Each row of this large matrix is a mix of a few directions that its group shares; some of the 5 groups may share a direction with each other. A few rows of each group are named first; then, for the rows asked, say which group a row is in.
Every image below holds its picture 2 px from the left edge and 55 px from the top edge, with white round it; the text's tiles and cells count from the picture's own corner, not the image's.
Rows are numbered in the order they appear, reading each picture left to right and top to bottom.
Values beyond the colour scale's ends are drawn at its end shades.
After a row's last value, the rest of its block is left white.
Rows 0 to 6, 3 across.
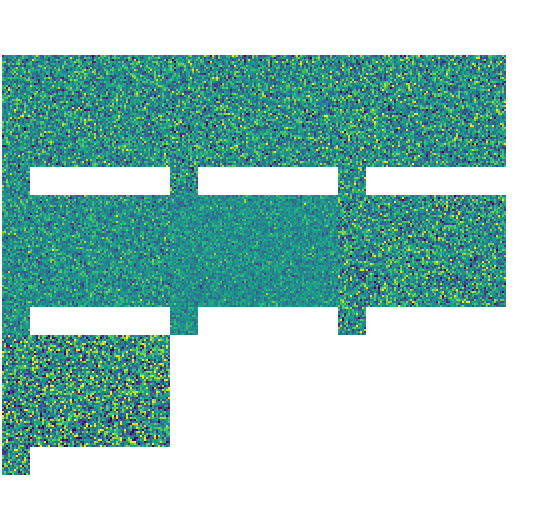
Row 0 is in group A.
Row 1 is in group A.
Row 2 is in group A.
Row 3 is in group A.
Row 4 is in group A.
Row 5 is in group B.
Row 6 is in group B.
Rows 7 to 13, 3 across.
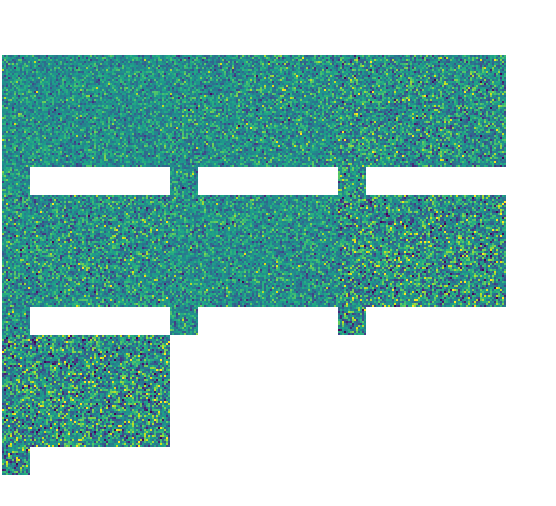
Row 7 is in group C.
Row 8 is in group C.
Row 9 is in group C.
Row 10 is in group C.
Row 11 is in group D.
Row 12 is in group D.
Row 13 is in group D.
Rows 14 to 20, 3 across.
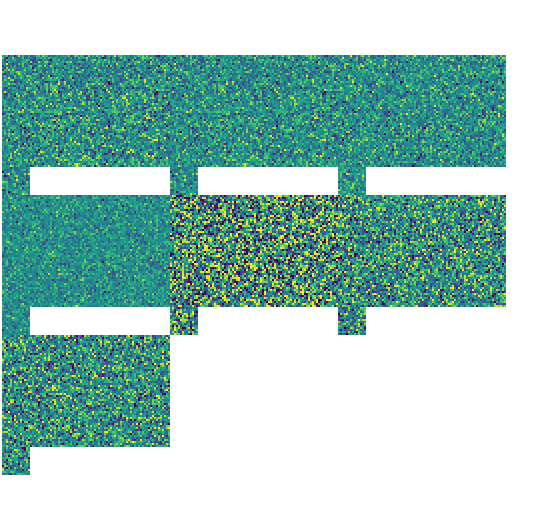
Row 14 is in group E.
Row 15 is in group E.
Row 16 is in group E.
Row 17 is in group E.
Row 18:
C
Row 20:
A
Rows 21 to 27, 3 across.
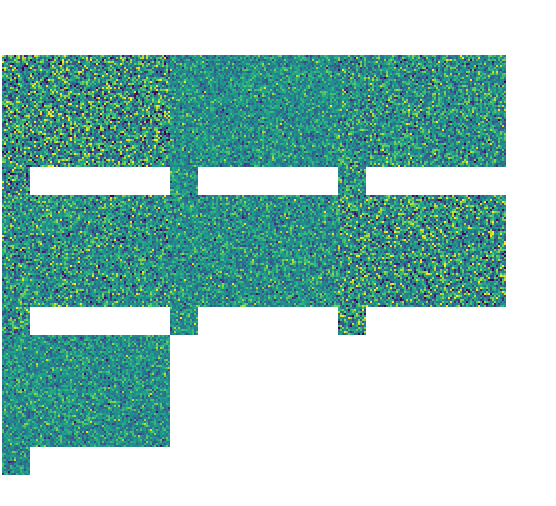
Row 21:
E
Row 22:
C
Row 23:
A
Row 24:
C
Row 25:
E
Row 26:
E
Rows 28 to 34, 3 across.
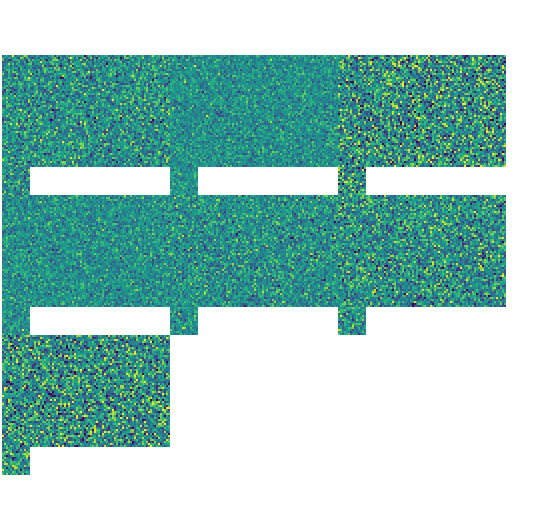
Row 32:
C
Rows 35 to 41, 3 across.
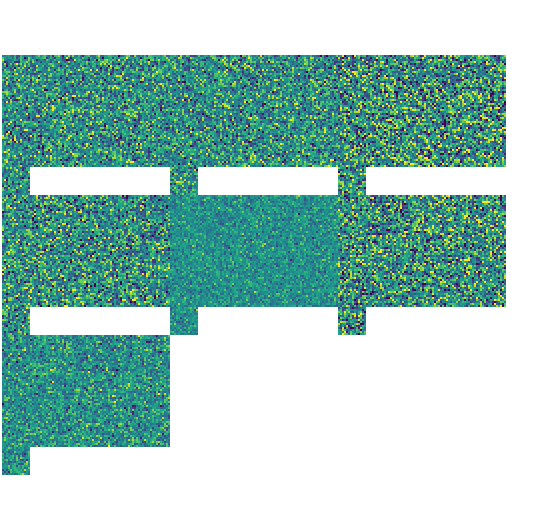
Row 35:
A
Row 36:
D
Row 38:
B
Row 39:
D
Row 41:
C
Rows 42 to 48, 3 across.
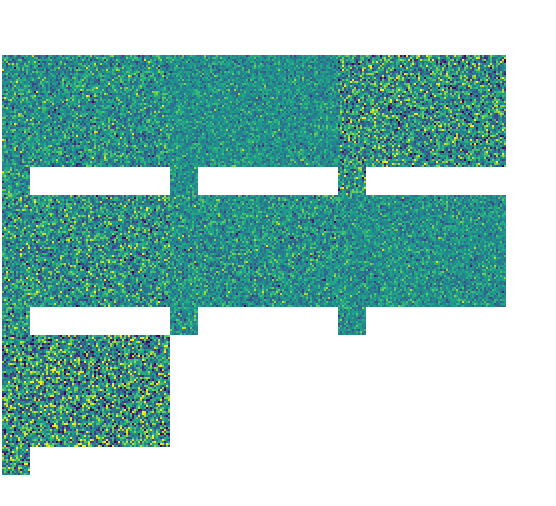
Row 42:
C
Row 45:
C
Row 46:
C
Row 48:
C
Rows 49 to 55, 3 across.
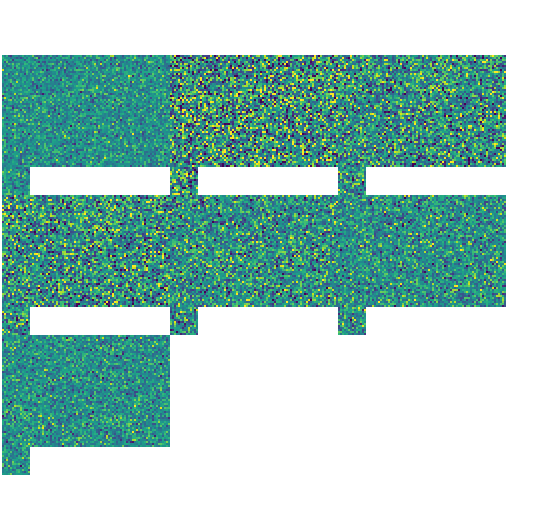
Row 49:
C
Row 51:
C
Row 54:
D
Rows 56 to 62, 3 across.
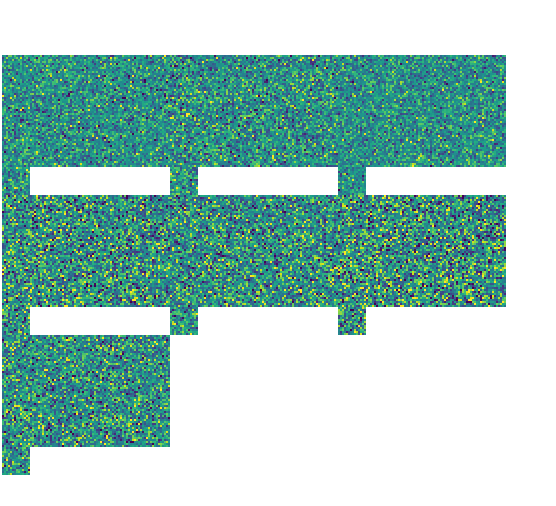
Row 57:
C
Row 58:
D
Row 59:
B
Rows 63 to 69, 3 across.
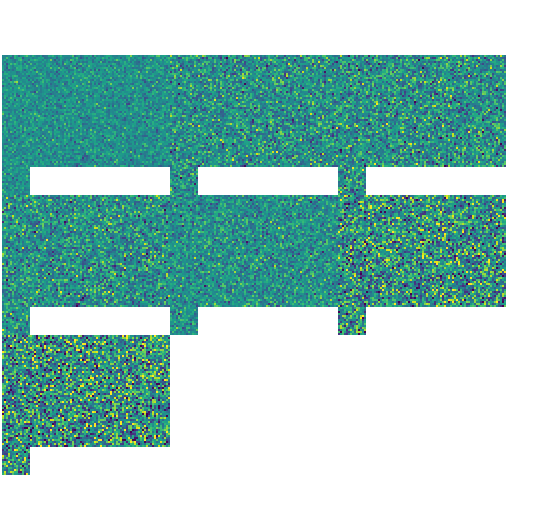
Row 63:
D
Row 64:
E
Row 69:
B
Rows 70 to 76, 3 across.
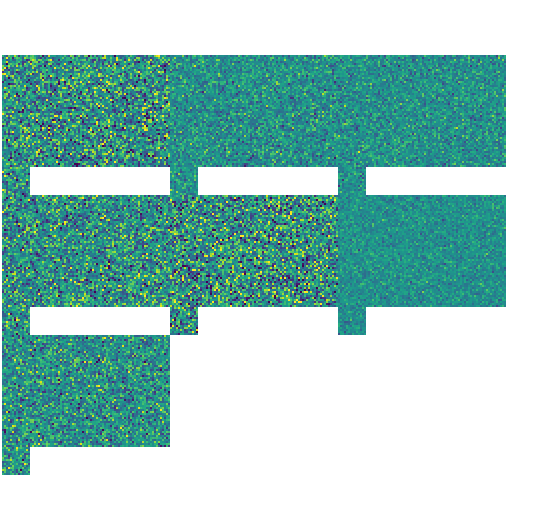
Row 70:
E
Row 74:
B
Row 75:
D
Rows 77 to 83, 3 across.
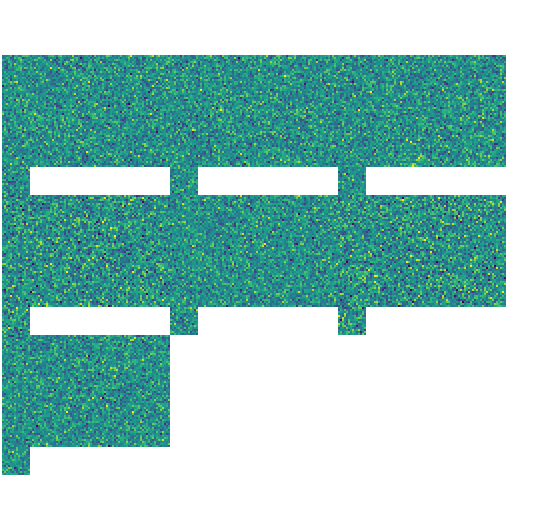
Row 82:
B
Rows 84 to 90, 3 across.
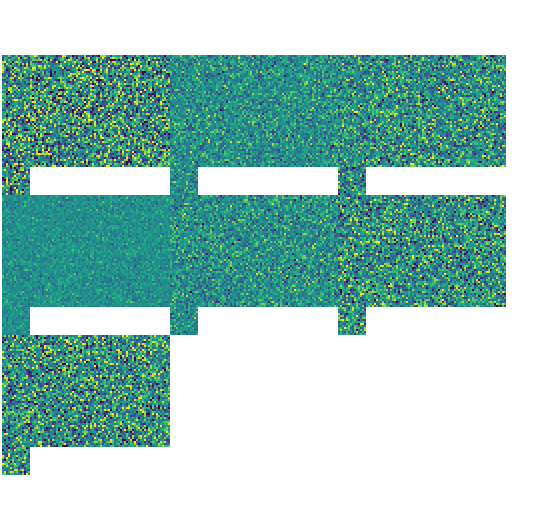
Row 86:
D
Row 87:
A
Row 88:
A
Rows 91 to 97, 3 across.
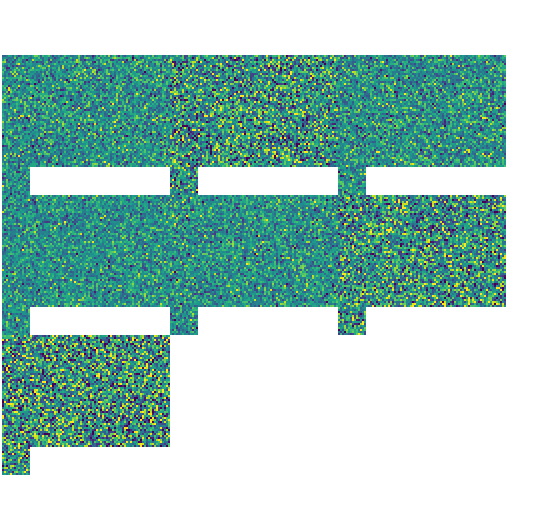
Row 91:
A
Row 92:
B
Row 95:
C
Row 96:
C
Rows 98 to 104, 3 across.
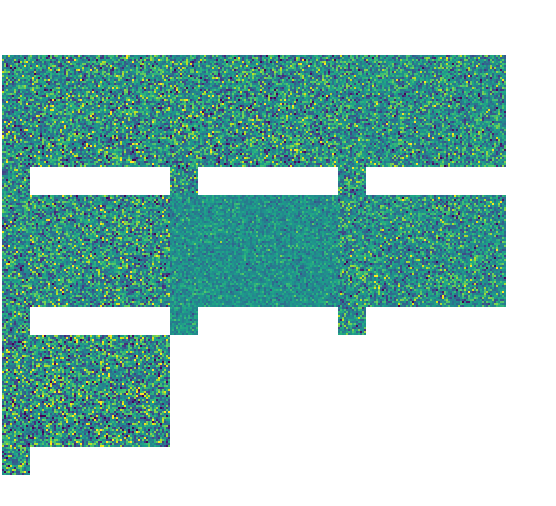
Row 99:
A
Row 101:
A
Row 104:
A
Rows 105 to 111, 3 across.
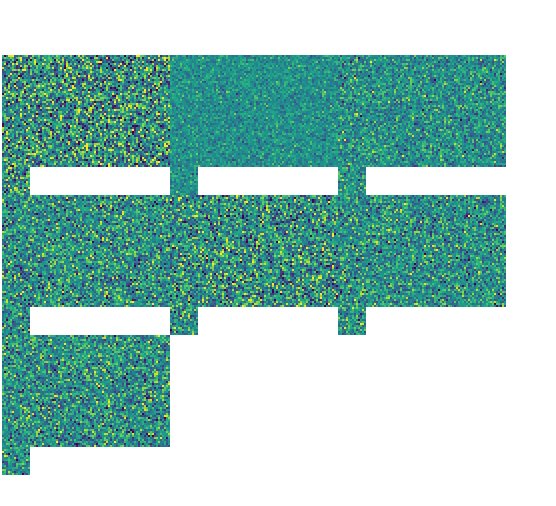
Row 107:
C
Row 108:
A
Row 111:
E
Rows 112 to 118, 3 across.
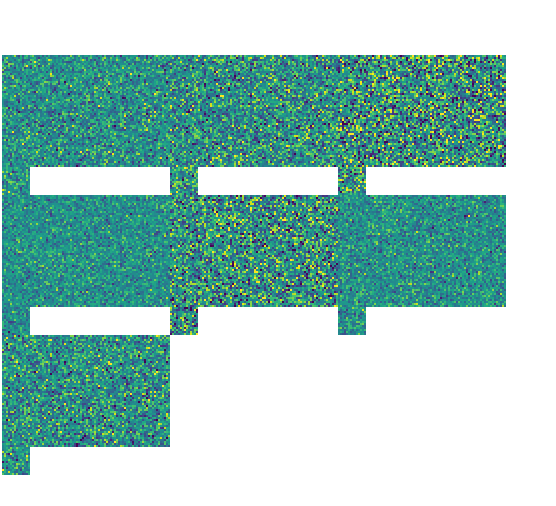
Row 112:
D
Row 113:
D
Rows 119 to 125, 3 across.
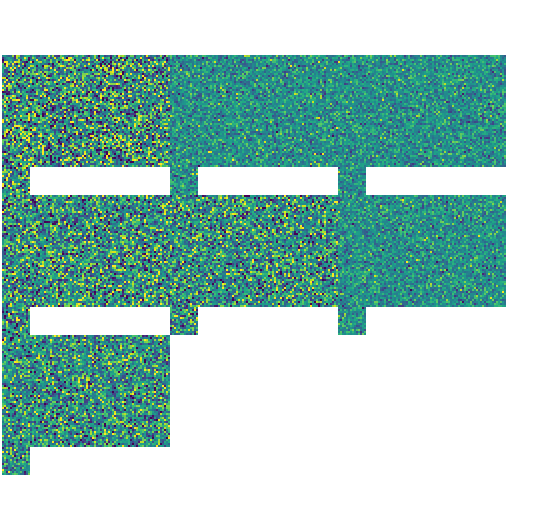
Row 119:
B
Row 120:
E
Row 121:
E
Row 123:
E
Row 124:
B
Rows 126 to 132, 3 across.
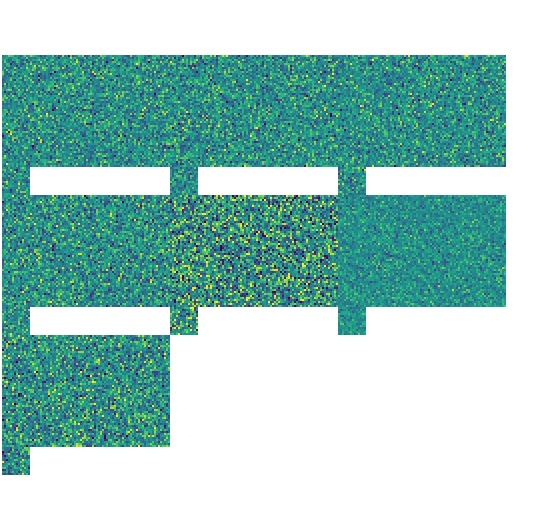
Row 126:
A
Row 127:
E
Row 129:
A
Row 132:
C
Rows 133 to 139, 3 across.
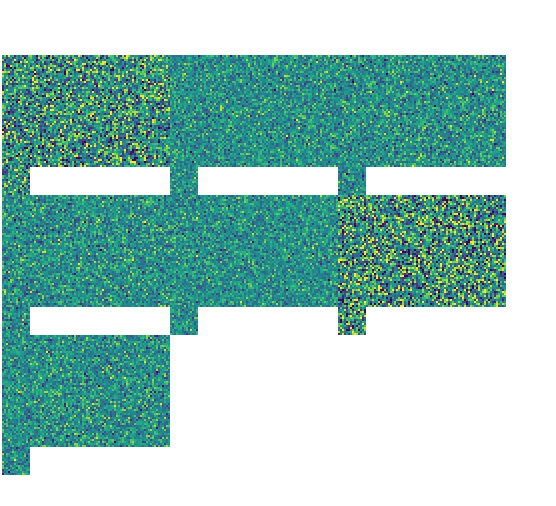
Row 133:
B
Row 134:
A
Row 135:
E
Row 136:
C
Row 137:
A
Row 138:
A
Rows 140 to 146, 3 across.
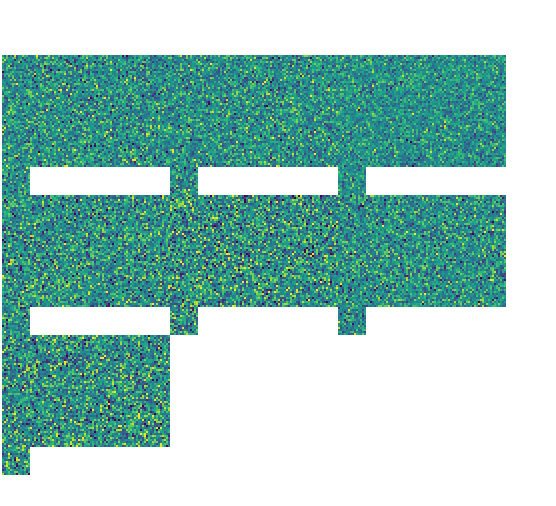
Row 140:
B
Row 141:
C
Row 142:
D
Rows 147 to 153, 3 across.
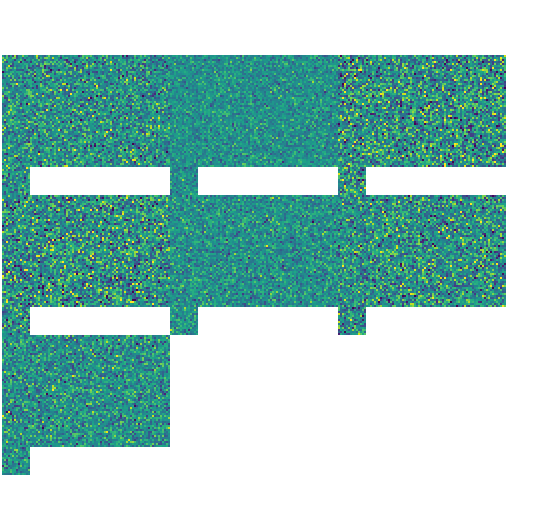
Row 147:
B
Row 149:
C
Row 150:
B
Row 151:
C
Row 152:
D
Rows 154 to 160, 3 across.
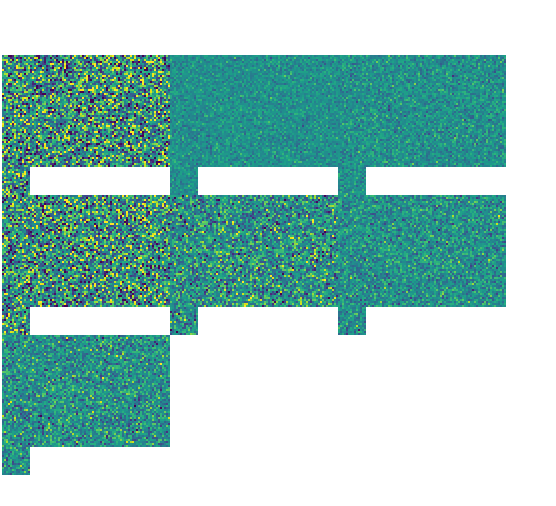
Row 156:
A
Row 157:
B
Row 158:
C
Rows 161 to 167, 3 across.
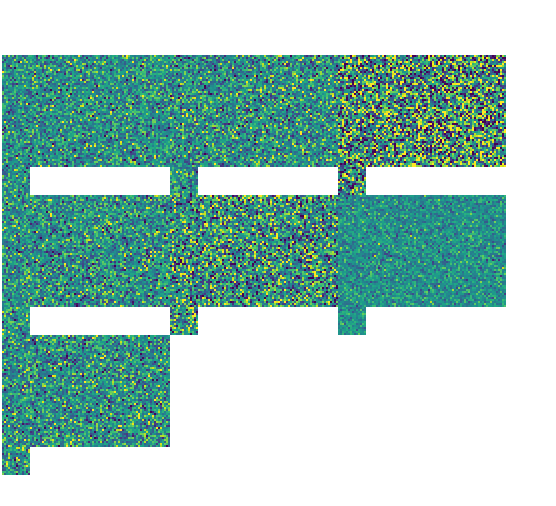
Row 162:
C
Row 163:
E
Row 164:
D
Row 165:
A
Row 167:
D
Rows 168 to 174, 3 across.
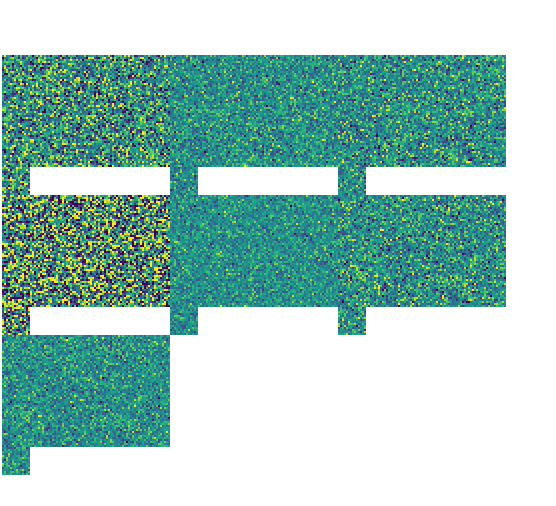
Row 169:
C
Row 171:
E
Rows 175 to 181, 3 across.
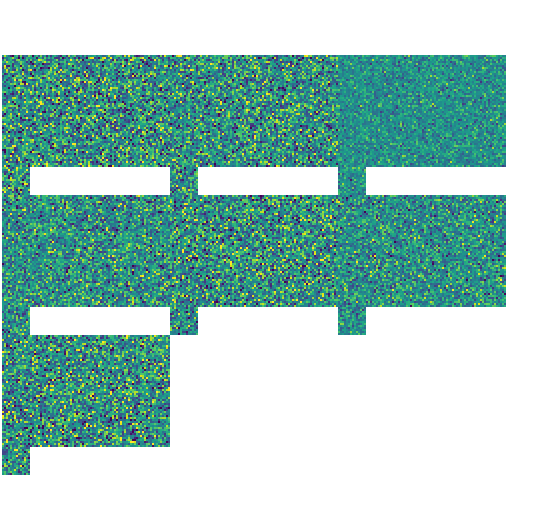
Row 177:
D
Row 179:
A
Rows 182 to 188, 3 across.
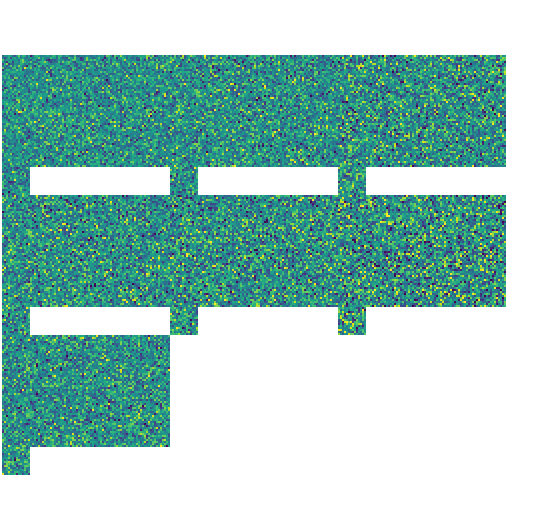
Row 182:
D
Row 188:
D
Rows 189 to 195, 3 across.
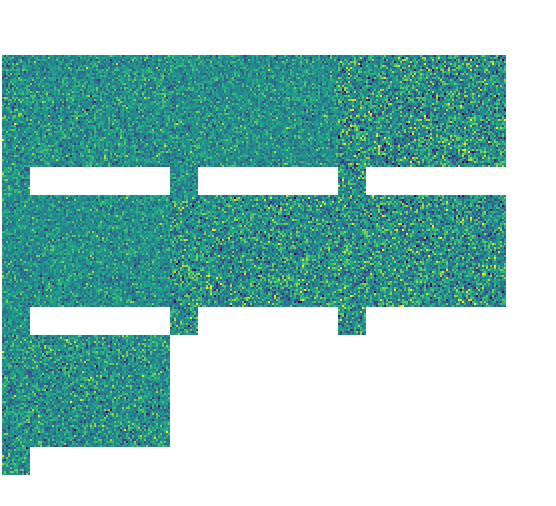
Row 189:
C
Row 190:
A
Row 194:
B
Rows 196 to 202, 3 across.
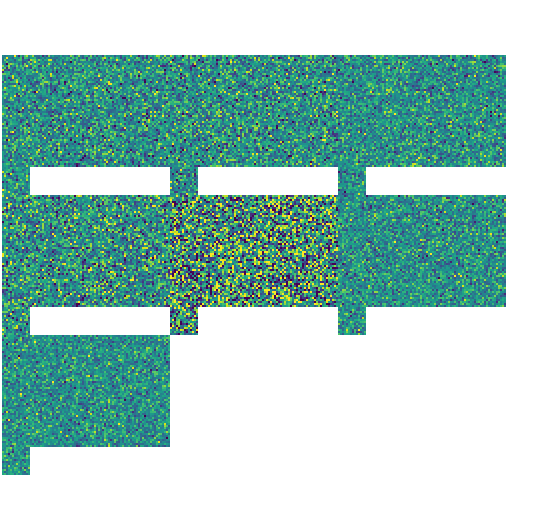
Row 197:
E
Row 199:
E
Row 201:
A
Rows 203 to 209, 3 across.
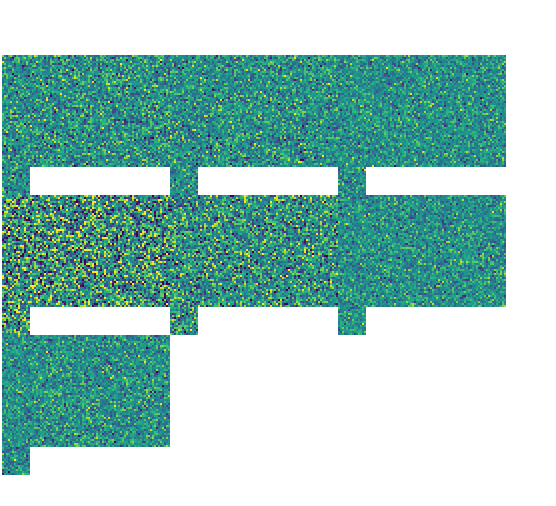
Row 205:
D
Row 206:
A
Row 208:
E
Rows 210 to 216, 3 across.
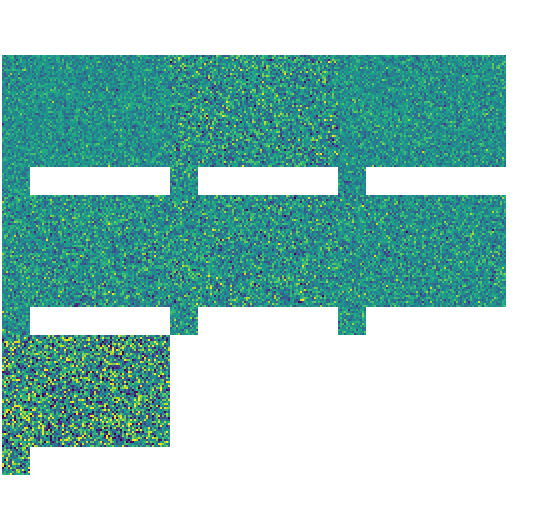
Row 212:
D
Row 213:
E
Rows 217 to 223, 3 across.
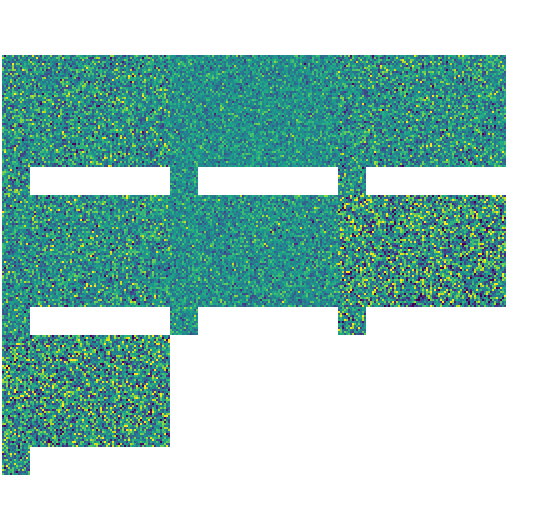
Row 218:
A
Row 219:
B
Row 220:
B
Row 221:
D
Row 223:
A
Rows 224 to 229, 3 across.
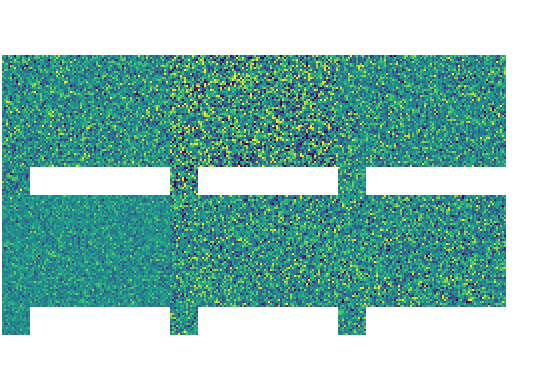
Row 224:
E
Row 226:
E
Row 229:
B
